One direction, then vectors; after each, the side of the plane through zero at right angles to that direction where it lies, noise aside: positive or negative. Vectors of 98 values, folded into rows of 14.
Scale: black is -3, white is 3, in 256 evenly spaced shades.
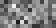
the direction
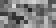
positive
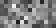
positive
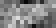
positive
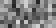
negative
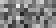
negative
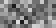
negative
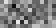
negative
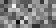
positive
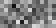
negative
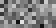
positive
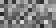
positive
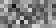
negative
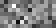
positive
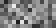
positive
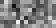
negative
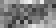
negative
